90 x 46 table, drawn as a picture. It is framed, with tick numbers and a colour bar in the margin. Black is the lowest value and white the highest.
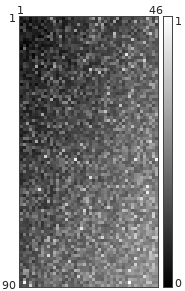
Slope: up to the bottom right. Grain: fine. Mirror symmetry: none. Ninth with the highest average: bottom right. Ninth with the lowest average: top left. Average level on the scale: 40%.
